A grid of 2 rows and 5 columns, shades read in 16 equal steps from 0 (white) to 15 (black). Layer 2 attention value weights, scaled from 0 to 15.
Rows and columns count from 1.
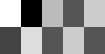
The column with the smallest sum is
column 1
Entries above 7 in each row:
2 3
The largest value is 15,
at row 1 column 2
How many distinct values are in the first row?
5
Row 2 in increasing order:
2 3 10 10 11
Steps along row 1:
up down up down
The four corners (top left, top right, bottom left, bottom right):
0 3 11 10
